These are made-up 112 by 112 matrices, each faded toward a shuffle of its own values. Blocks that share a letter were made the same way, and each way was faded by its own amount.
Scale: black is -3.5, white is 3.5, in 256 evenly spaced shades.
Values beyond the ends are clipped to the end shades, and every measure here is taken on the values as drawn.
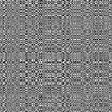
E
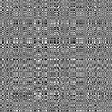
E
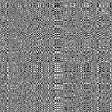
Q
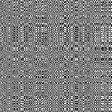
E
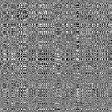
Q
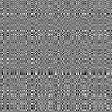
E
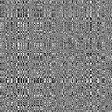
Q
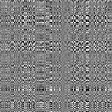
E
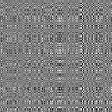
E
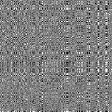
Q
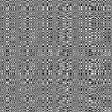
E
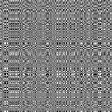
E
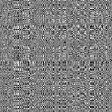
Q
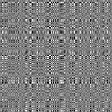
E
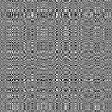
E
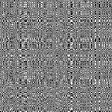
Q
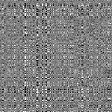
Q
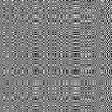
E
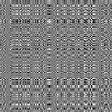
E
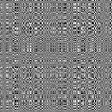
E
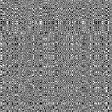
Q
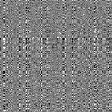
Q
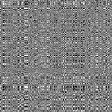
Q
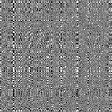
Q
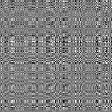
E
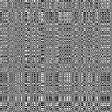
E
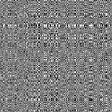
Q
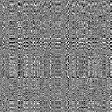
Q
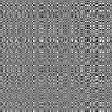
E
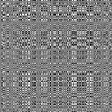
E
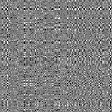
Q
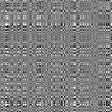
E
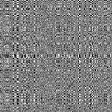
Q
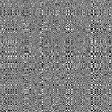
Q
